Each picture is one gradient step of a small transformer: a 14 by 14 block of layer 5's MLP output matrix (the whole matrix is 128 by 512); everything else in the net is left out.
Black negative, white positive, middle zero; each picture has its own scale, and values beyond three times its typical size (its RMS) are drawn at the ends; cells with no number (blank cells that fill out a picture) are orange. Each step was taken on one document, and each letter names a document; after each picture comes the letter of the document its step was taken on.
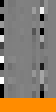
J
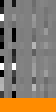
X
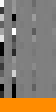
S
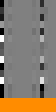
J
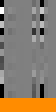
J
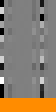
J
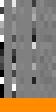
X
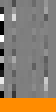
X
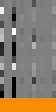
S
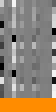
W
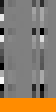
J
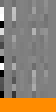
X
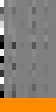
X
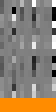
W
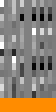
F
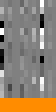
F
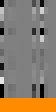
J
